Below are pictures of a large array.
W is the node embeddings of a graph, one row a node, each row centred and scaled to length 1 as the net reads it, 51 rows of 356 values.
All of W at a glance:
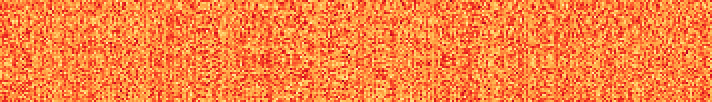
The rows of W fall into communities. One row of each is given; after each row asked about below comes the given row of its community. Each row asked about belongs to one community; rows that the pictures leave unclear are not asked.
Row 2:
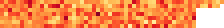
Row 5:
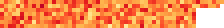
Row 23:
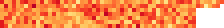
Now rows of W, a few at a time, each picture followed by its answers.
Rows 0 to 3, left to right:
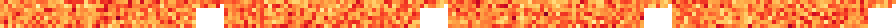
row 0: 5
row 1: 2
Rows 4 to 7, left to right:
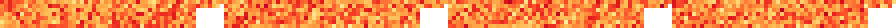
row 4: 2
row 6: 23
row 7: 2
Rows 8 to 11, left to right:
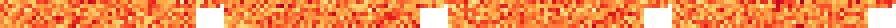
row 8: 5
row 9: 2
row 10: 2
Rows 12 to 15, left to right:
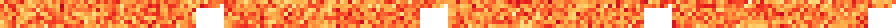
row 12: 5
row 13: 2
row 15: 23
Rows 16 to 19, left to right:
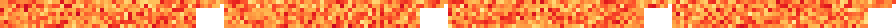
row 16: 2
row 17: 2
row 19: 5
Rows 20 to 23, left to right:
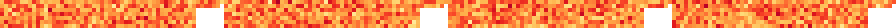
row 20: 2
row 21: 5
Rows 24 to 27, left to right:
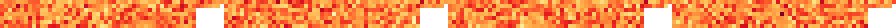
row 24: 2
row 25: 5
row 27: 5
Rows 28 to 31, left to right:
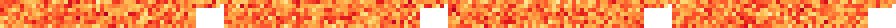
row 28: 2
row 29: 5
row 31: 5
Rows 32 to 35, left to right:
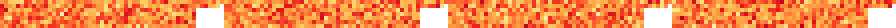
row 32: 5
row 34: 2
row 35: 5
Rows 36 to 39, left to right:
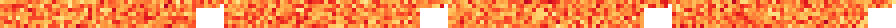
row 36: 23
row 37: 5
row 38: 5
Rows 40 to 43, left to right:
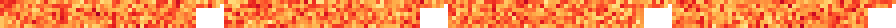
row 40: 2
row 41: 23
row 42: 5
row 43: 2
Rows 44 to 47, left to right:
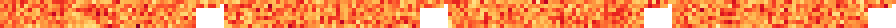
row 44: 23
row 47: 23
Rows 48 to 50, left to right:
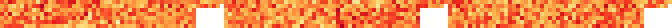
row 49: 2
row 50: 2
